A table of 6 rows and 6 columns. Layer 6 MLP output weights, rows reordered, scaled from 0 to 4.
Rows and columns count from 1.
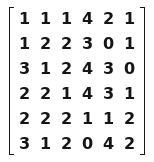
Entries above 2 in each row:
1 1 3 2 0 2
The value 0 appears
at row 2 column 5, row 3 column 6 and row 6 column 4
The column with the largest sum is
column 4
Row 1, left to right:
1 1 1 4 2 1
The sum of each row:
10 9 13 13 10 12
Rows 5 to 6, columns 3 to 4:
2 1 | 2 0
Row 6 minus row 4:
1 -1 1 -4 1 1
